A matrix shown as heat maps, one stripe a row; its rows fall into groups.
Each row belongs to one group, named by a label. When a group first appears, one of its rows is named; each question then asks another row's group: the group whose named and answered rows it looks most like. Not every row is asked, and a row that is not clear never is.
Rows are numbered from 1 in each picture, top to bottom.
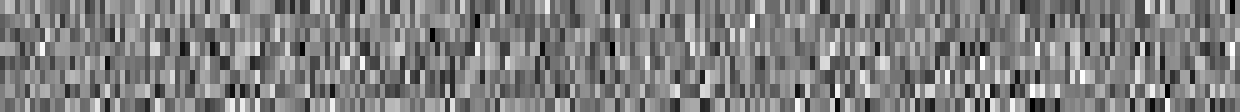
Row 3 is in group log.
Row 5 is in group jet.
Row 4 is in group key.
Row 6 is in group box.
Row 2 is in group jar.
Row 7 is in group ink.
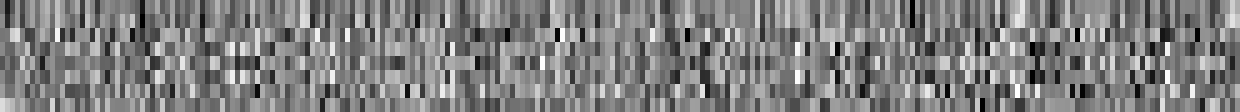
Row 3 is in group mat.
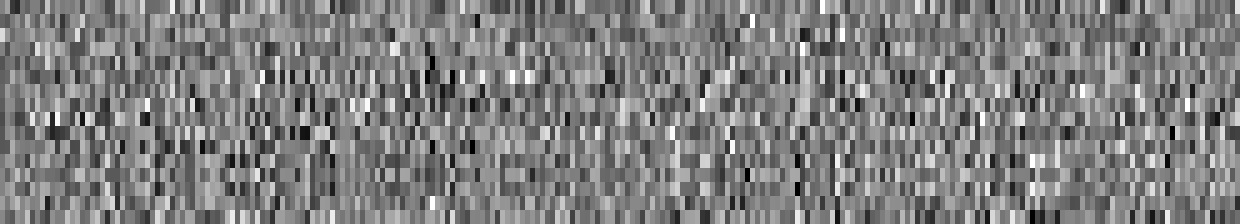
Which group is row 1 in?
log
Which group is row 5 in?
log
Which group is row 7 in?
box
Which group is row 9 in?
jet
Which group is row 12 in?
ink
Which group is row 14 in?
ink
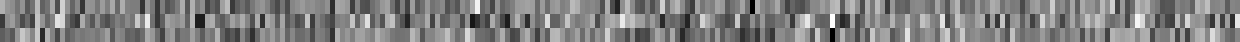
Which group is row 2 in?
mat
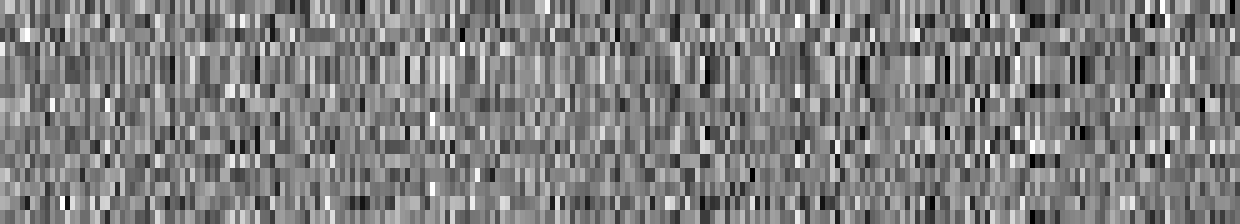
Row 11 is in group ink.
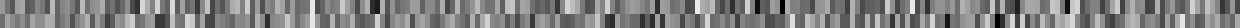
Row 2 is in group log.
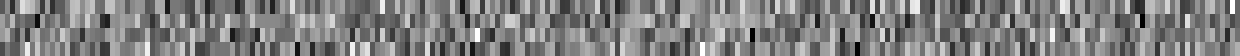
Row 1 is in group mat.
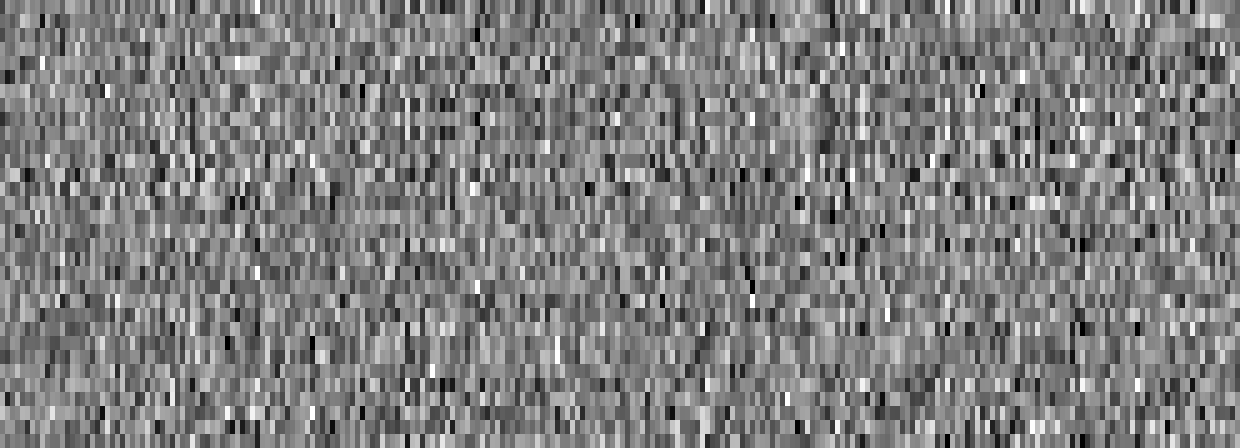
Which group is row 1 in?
box
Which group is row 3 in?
jar
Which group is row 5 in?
key
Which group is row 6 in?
jet
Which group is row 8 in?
box
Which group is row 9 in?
jar
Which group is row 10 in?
box
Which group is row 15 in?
ink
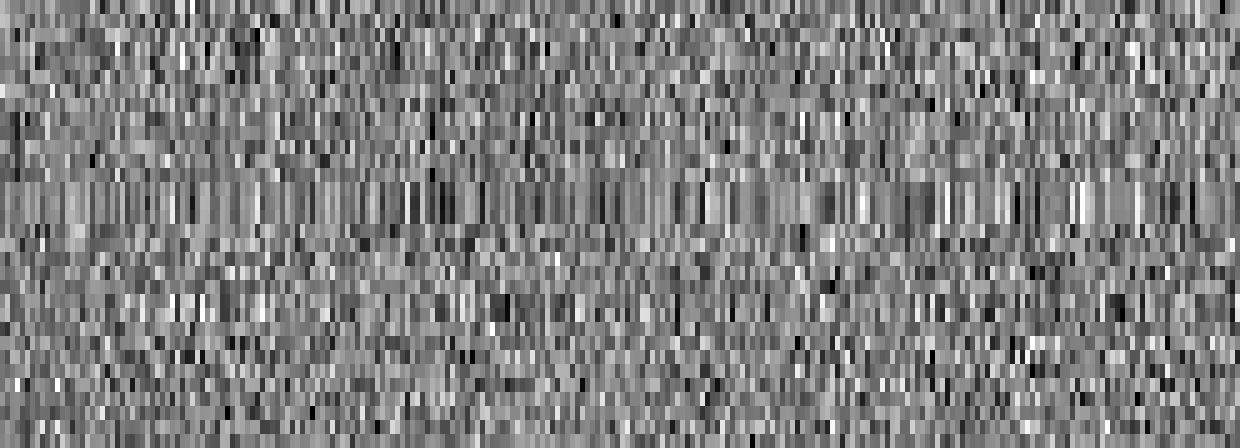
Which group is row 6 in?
ink
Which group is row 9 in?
log
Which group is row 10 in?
log
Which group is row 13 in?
log
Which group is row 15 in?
box
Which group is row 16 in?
box
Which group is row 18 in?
key
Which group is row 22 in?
log
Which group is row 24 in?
jar
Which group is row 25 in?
ink
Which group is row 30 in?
jet
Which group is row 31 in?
key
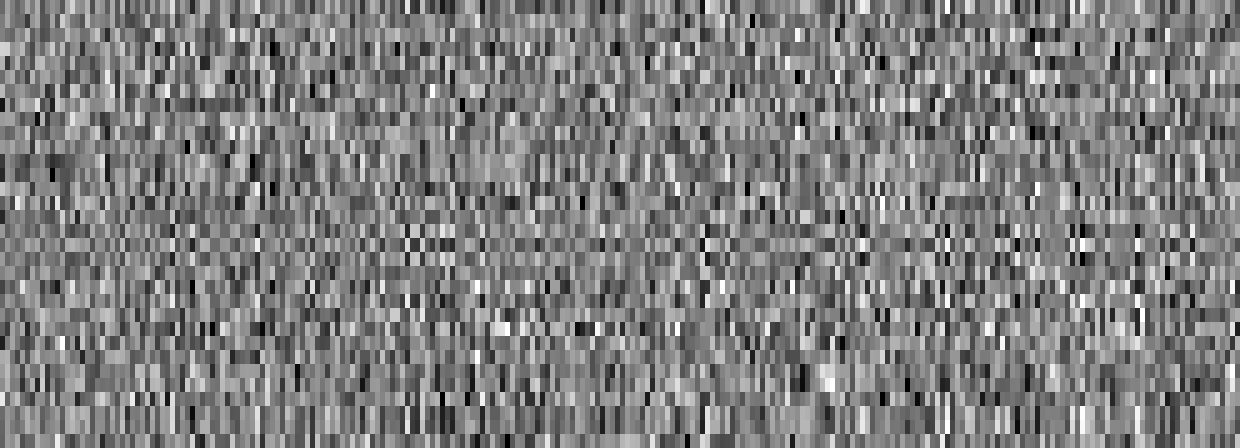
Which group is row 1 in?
box
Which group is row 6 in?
ink
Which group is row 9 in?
key
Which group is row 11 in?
key
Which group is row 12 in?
jet
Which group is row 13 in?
jet
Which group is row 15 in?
mat
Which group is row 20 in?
ink
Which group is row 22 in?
box
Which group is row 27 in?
key
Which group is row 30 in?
box
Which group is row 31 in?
box
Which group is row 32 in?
mat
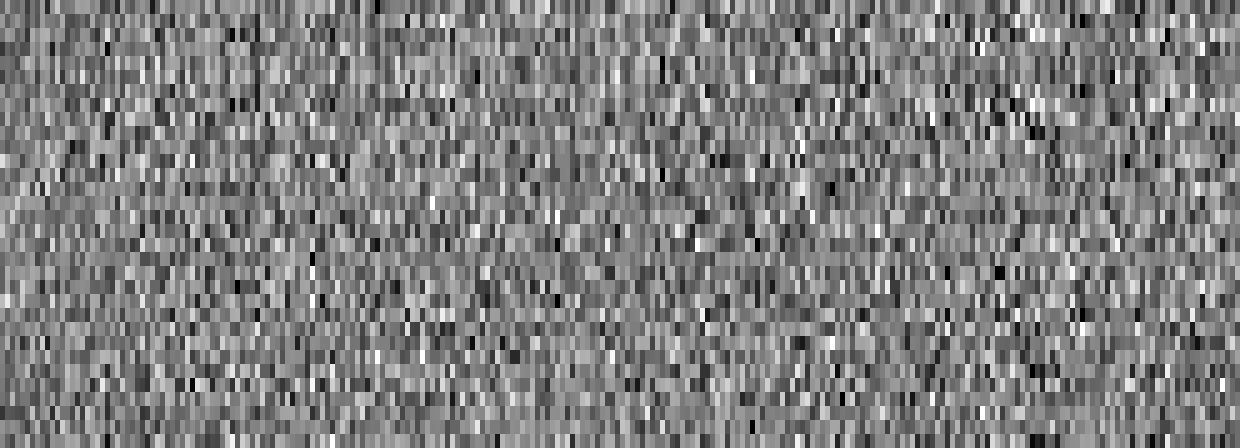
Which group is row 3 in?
ink
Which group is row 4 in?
jet
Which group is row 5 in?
jar
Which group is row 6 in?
jar
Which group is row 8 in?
ink
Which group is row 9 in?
log
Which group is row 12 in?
mat
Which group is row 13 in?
jar
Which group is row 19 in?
jet
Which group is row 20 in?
log
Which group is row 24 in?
box
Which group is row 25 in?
key
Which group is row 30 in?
jet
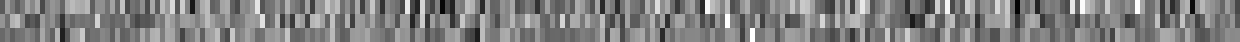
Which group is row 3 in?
jar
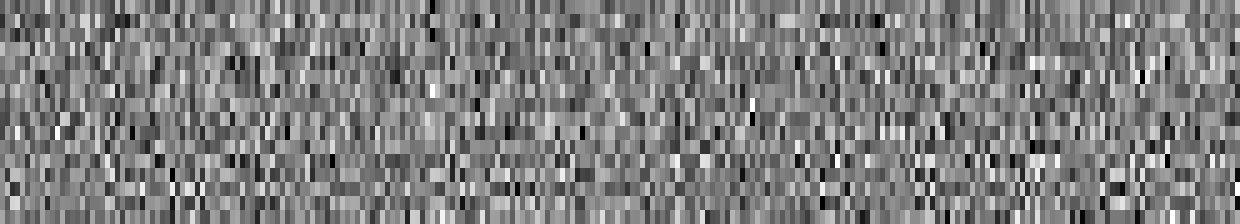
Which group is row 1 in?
log
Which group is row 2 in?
jar
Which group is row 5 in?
ink
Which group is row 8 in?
jar
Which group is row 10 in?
mat
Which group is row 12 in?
ink
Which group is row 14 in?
log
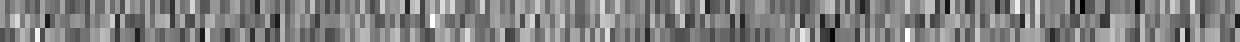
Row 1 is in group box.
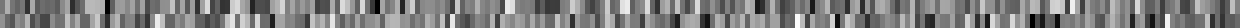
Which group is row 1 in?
jet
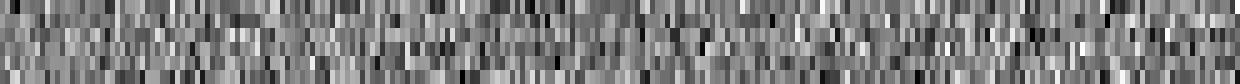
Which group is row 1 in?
log
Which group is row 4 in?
box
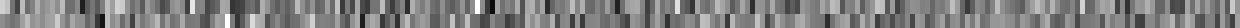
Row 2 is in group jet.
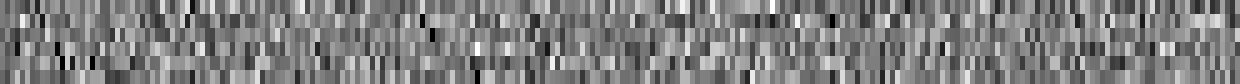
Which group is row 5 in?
mat
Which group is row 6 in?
jar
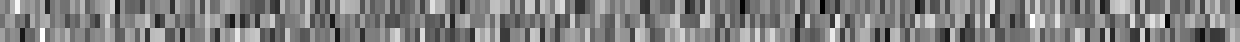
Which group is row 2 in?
ink
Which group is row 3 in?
key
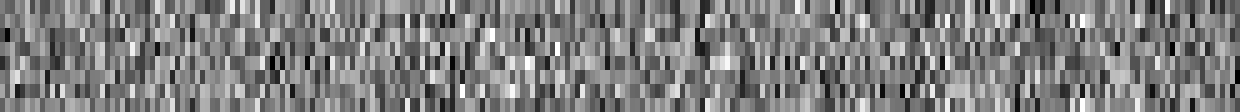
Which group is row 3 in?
jar
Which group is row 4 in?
jet
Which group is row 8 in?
box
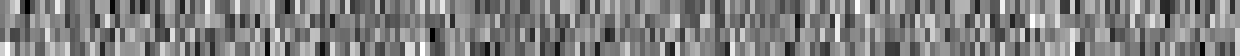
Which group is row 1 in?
mat
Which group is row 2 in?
ink
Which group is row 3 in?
log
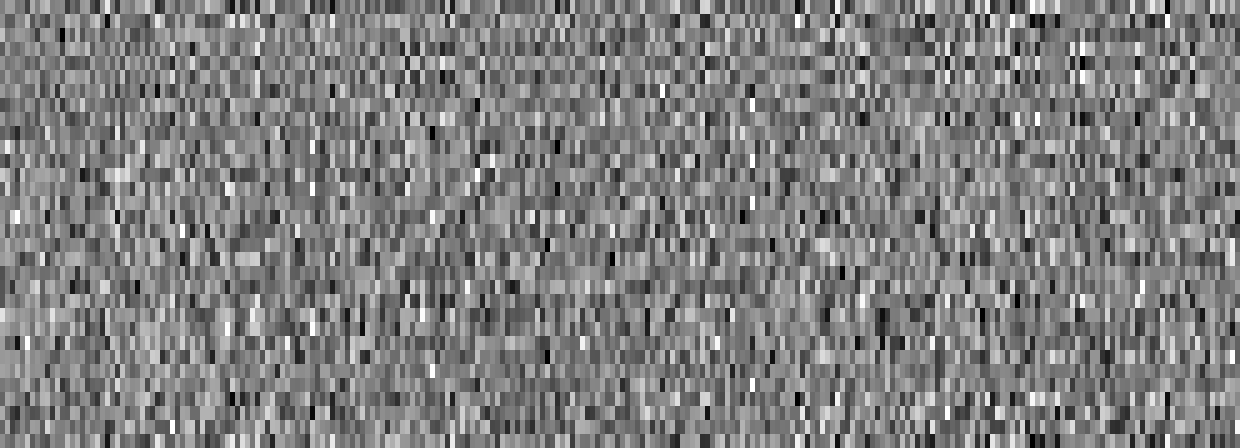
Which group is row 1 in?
ink
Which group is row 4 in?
box
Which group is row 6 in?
box
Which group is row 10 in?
log
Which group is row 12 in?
jar
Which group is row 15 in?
jar
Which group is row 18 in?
key
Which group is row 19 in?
key
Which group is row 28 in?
jar
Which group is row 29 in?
ink
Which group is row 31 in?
log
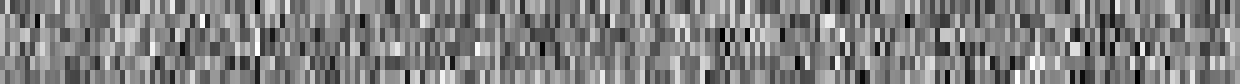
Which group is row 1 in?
jar
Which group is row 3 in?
jar
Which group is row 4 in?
key
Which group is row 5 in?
ink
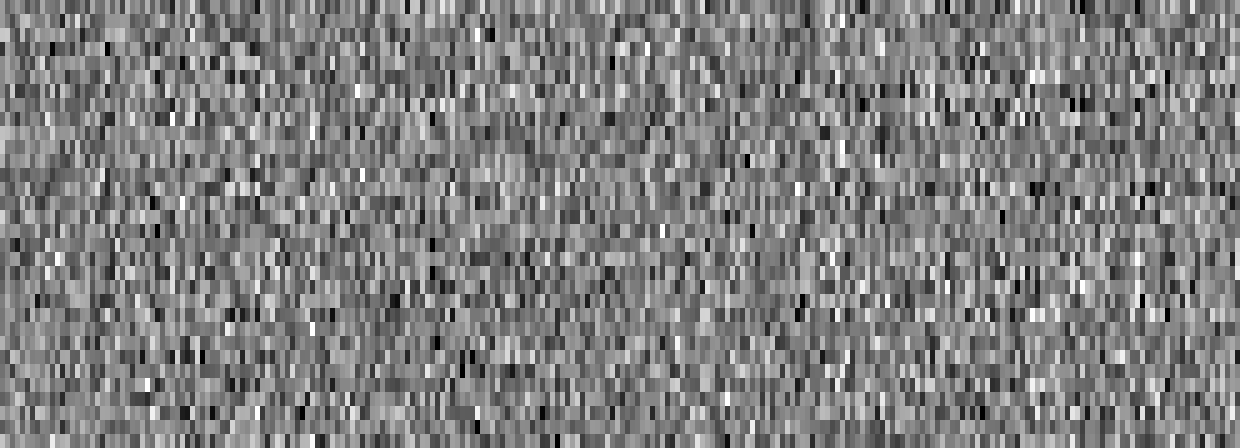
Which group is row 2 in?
mat
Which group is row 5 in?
key
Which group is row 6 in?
ink
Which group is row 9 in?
log
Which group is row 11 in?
mat
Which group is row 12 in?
jar
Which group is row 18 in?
log
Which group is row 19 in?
mat
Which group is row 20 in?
log
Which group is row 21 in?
box
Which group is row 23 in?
ink
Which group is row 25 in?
jar
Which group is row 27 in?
mat
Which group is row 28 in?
ink
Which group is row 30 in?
key
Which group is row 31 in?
jar
